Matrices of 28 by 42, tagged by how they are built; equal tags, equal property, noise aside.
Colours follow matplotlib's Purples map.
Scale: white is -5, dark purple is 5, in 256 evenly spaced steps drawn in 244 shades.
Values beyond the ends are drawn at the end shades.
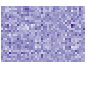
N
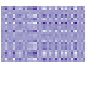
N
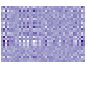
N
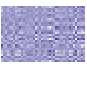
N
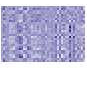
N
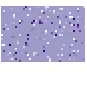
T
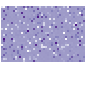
T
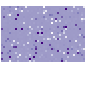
T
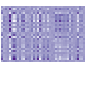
N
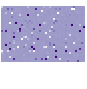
T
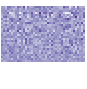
N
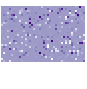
T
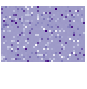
T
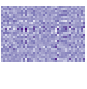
N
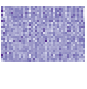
N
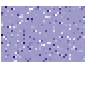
T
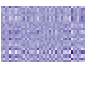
N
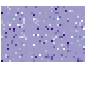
T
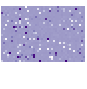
T
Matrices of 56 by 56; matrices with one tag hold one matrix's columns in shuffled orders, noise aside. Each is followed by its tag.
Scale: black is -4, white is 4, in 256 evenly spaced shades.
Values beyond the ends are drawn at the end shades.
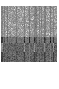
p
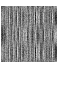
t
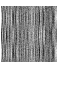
t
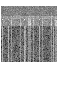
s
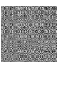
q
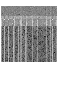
s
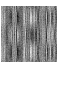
t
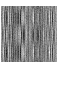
t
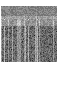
s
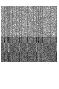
p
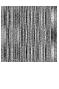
t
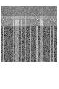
s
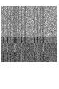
p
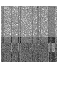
p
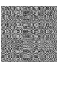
q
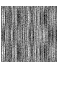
t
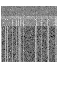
s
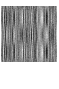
t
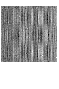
t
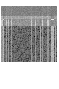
s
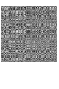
q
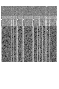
s
